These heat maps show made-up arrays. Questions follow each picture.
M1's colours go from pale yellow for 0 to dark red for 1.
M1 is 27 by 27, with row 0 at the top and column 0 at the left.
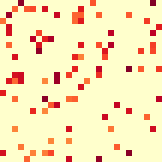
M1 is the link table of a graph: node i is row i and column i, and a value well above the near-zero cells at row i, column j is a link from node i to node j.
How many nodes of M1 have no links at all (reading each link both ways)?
3
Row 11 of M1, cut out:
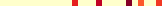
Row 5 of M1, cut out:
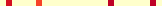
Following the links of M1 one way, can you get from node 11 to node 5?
yes
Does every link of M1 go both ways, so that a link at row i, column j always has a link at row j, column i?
yes
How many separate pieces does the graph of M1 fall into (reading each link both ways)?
4
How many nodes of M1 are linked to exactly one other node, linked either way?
2
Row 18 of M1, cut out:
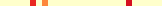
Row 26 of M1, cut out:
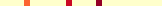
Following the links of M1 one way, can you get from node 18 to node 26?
yes
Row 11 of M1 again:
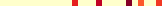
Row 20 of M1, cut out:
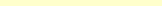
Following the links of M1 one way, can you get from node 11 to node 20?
no
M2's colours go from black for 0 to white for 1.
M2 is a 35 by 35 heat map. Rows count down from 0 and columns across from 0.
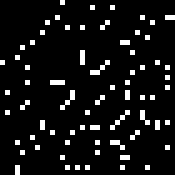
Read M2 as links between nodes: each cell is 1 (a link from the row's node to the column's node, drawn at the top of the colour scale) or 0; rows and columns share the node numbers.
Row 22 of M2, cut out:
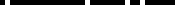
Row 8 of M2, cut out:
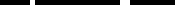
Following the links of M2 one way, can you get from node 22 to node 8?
yes
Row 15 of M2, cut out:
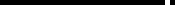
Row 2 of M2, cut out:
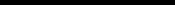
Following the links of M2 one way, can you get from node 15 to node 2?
no
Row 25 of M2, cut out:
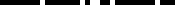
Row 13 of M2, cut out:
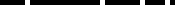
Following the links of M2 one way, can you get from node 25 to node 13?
yes
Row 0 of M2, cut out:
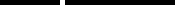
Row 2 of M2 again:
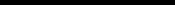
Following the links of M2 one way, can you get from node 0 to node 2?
no
